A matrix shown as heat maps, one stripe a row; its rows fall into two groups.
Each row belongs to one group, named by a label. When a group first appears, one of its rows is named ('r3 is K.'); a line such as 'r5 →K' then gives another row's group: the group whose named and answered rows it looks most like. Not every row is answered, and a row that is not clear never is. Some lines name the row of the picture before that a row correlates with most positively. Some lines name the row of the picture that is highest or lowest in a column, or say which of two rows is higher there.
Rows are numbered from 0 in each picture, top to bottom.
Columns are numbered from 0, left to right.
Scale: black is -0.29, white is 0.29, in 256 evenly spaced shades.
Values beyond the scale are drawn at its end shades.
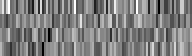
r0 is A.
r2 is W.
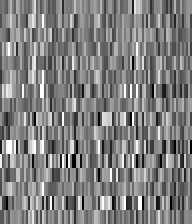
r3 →A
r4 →W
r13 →A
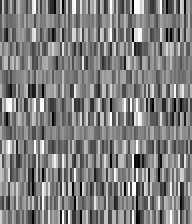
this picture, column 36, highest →0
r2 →W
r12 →A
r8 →W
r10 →A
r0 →W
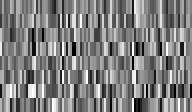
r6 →A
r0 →W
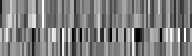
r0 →A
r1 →A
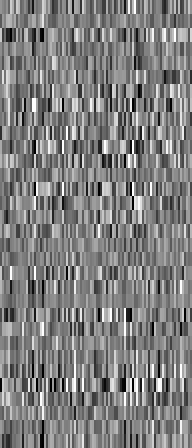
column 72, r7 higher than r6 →No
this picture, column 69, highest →14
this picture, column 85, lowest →7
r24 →W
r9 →W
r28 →A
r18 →W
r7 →W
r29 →A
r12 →W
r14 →W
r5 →A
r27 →W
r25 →A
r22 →W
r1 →A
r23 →A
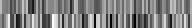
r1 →W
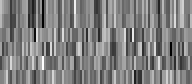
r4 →A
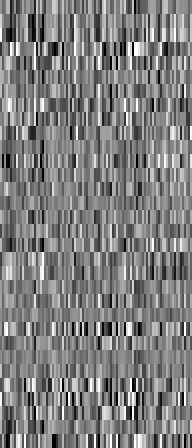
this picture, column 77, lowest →31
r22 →W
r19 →A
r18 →A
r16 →W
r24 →W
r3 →W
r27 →W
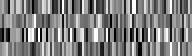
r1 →W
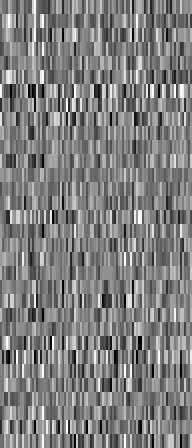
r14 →W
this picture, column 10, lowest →30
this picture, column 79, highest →25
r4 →W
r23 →W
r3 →A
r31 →A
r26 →A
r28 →W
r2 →W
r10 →W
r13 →W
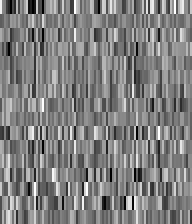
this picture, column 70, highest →13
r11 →A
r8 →A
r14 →W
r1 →A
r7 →A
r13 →W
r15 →A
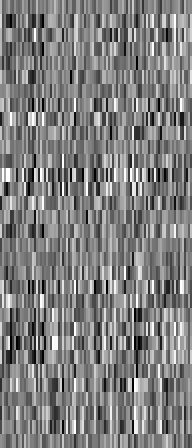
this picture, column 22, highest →27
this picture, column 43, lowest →15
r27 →W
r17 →W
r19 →W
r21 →A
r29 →W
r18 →W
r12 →A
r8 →A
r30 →W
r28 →W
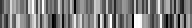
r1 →W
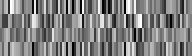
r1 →W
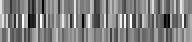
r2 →W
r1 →A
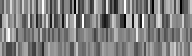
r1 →W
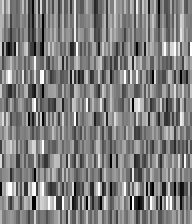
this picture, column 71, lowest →14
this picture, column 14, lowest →8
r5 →A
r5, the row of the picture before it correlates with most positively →0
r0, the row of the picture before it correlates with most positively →2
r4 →W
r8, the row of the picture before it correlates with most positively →2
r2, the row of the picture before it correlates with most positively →3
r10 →A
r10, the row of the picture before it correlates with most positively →0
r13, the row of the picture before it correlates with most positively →0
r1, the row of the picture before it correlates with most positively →2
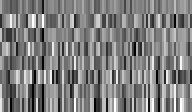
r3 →W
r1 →A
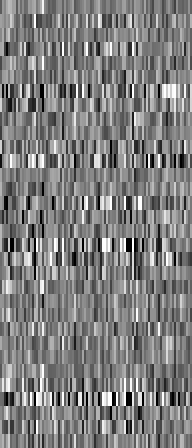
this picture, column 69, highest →14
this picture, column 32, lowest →6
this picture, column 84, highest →6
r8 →W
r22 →A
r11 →A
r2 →A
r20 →A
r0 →A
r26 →A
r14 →W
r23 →A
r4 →A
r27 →A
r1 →W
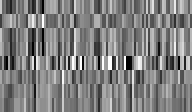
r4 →W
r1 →A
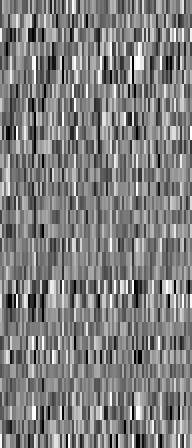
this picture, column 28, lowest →1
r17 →W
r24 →A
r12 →W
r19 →W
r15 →W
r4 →W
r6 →W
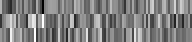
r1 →A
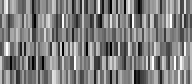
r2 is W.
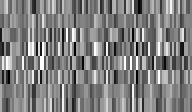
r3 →A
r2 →W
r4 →A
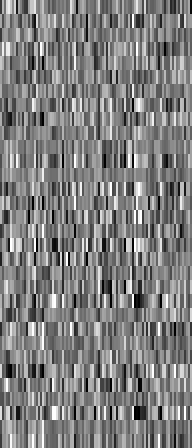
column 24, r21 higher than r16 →Yes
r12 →A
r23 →A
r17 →W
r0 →A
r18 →W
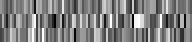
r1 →W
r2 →A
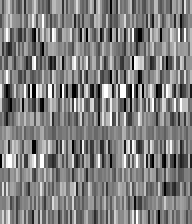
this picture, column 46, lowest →6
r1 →A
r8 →W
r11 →A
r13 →A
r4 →W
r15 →A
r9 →A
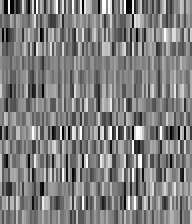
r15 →A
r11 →W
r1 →W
